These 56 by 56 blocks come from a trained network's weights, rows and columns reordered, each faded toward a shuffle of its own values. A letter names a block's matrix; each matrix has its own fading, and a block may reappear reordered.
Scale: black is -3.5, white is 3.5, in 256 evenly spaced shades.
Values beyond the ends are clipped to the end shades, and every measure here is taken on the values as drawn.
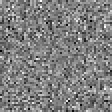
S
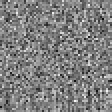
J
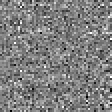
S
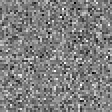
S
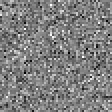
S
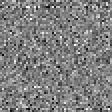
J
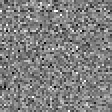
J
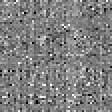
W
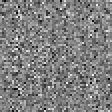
S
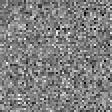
S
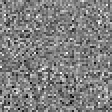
S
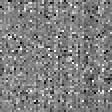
W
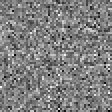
S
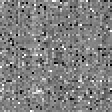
W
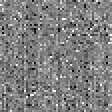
W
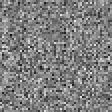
J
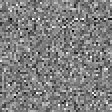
J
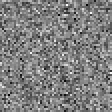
J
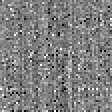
W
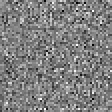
S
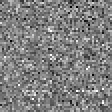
S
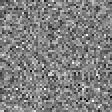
J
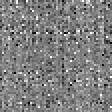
W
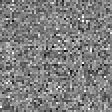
S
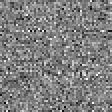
J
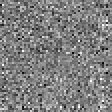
S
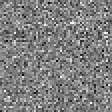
S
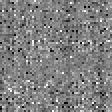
W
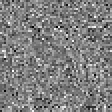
J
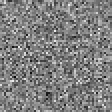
J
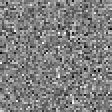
S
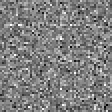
S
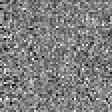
S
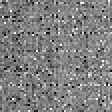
W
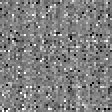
W
